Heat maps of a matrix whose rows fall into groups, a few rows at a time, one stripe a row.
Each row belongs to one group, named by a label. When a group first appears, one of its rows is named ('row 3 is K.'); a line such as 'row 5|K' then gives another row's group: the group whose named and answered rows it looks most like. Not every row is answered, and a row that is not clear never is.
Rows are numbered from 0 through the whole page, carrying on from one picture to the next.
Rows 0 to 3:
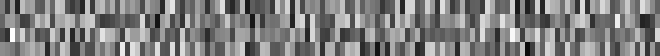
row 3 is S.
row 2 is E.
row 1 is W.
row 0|S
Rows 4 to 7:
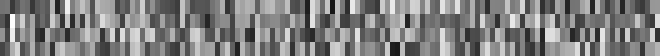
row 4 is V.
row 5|E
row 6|S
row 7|W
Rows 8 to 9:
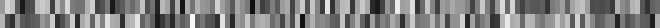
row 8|W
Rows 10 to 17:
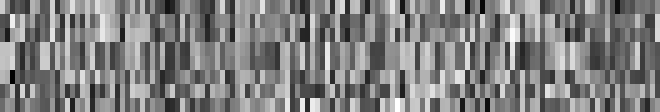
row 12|E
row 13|W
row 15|V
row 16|S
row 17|V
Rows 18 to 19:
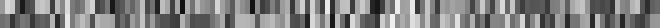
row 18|W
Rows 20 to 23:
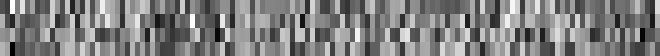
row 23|V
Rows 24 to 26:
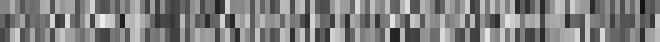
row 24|W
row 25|E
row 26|W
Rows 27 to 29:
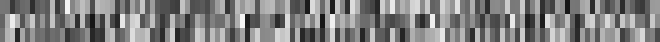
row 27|V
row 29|S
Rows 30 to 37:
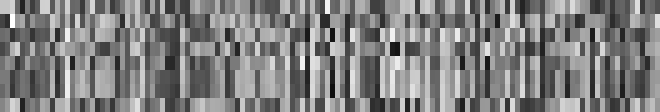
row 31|E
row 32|V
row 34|V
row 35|V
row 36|V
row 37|W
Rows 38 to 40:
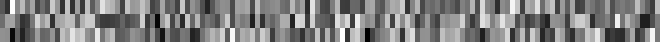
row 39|W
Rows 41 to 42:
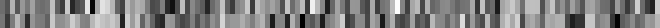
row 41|E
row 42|E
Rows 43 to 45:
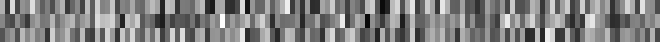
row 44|E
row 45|S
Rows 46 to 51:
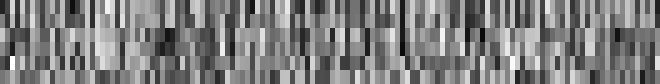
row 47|S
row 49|E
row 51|W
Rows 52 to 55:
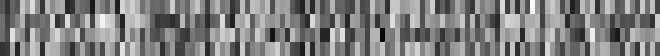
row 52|S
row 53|E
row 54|E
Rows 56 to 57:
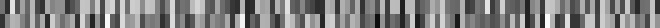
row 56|S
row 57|S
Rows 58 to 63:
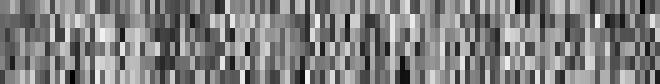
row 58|W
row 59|V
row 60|E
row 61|S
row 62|E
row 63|S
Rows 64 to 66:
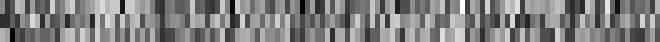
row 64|E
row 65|S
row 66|V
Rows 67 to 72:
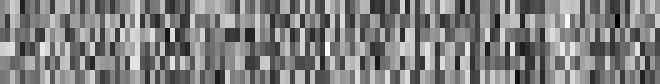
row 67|W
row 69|S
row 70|W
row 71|S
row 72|W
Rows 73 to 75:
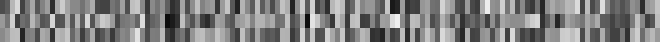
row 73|W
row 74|V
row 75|W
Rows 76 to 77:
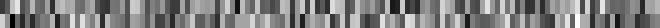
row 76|W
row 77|V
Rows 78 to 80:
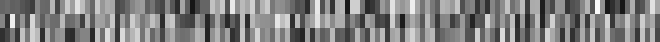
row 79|S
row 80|S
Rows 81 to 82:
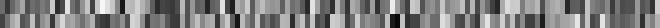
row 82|W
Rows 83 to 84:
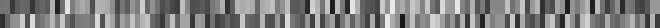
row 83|V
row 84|S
